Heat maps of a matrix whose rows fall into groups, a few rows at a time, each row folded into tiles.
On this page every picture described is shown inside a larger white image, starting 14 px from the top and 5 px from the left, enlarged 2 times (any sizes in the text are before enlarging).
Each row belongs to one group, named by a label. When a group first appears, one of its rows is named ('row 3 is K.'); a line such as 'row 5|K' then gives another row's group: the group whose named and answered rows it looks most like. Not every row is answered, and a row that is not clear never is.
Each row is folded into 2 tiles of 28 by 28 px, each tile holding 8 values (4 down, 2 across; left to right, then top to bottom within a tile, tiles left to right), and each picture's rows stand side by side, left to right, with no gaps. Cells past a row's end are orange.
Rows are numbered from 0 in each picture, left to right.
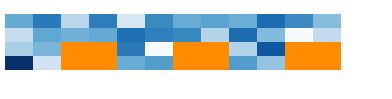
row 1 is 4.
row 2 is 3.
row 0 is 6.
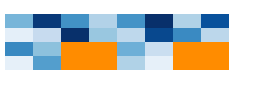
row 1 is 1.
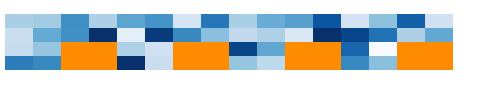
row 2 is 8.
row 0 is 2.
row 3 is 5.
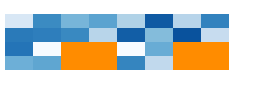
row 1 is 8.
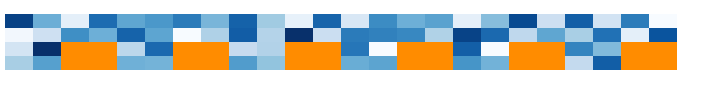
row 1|3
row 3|4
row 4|5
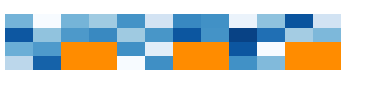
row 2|5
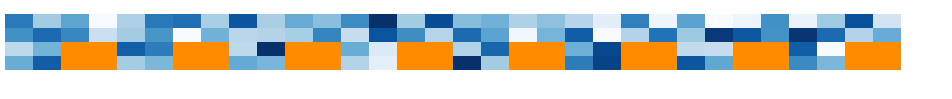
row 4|3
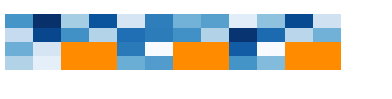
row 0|1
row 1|4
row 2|5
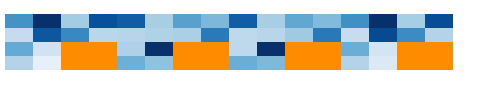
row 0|1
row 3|1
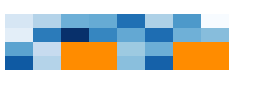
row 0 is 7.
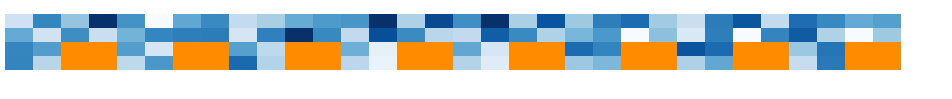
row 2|7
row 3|1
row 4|1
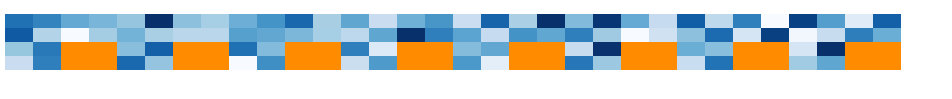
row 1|3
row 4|8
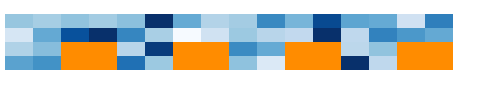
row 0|2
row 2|8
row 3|6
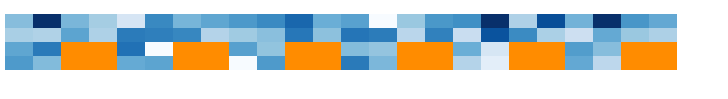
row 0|3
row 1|4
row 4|1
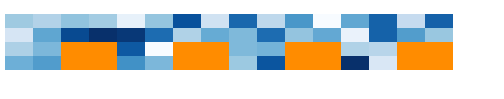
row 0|2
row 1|5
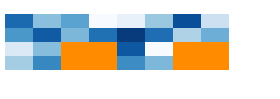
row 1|5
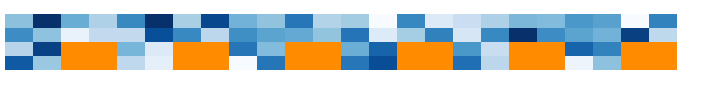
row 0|3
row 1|1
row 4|7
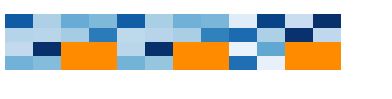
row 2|8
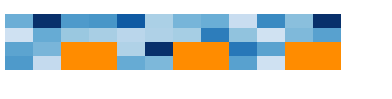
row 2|8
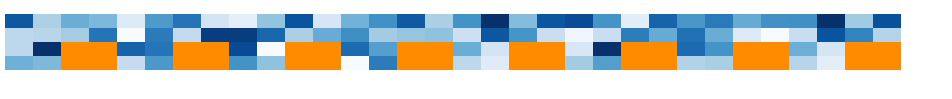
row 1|2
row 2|5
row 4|1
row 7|1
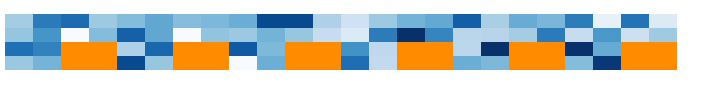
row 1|3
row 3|7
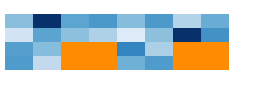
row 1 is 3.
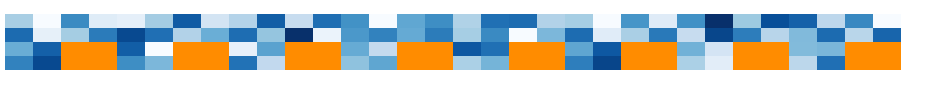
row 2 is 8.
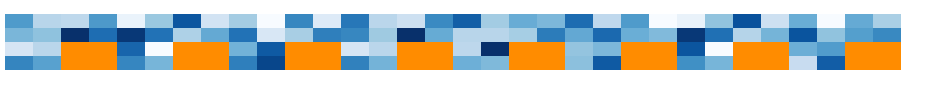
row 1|5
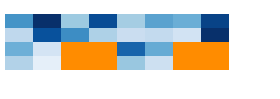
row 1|8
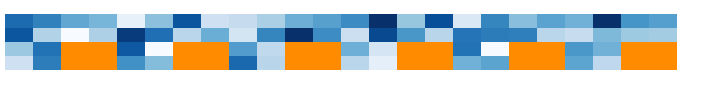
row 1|5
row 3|1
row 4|4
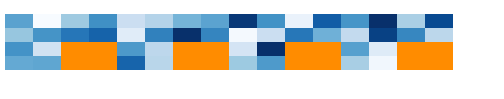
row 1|7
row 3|1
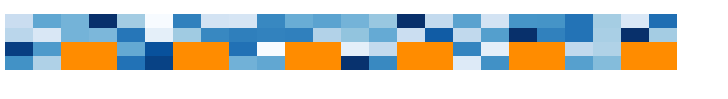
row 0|8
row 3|2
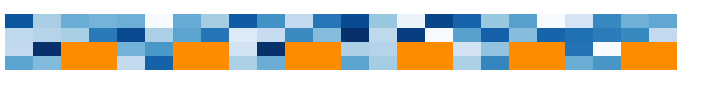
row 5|4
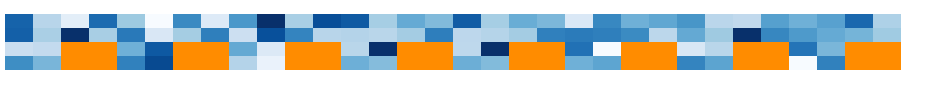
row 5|4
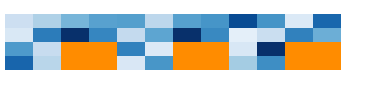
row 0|7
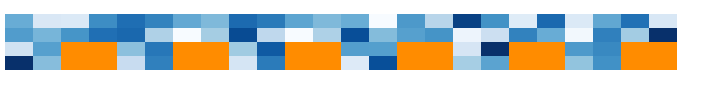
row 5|2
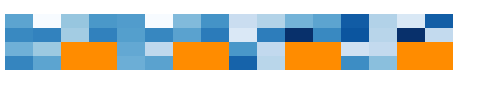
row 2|7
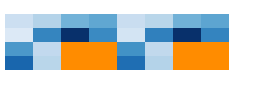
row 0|7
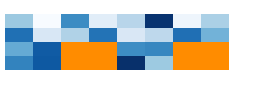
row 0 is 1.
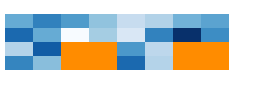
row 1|7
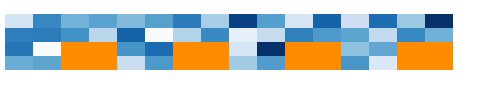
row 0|4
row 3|8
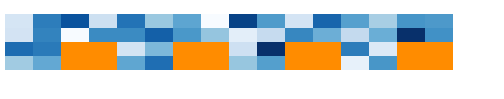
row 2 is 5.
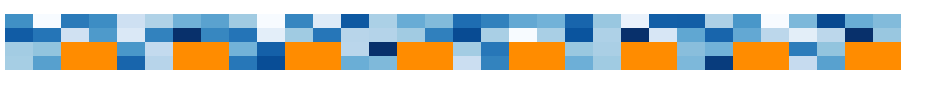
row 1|7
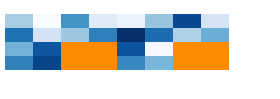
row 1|5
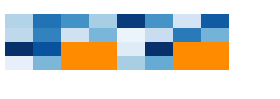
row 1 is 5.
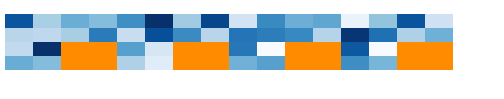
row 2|4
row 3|5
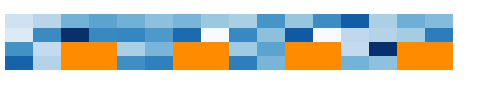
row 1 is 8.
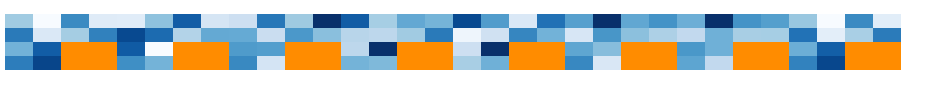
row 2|8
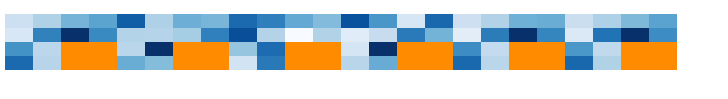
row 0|7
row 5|7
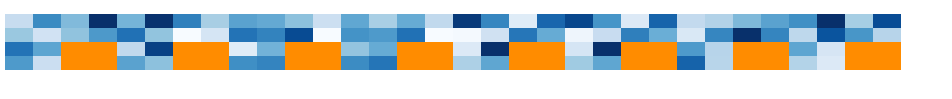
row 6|7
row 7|1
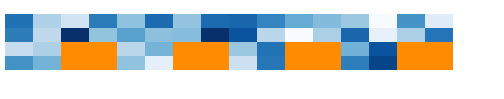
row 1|8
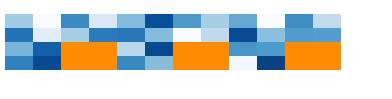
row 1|3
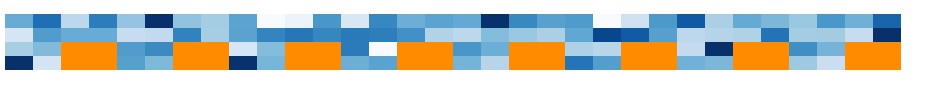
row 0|6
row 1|3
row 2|6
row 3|4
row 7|8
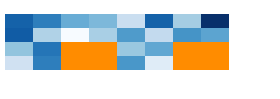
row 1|8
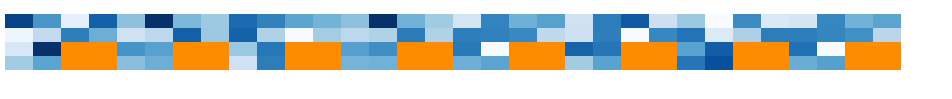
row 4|4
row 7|4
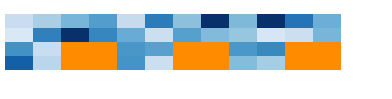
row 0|7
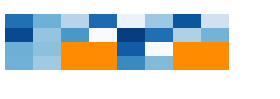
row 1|5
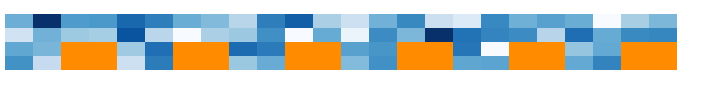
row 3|2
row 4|4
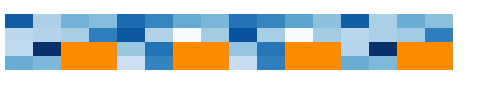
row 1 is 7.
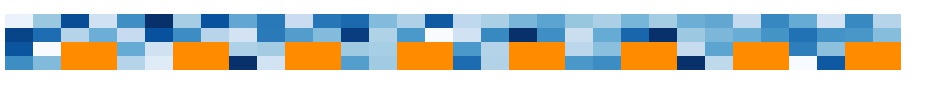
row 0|5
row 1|1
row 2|6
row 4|7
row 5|2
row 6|6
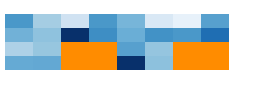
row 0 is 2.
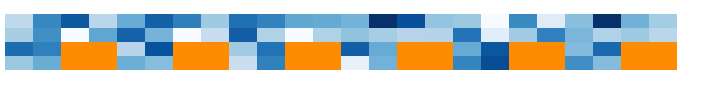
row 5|3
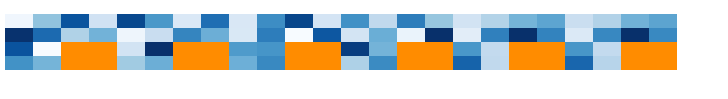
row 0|5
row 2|2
